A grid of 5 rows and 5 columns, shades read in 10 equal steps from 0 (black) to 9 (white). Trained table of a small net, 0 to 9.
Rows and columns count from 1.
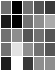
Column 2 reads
0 0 5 8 9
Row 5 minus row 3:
-3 4 -1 1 2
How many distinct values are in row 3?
3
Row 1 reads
4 0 4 3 2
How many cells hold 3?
4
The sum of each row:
13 16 19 24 22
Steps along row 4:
up down down down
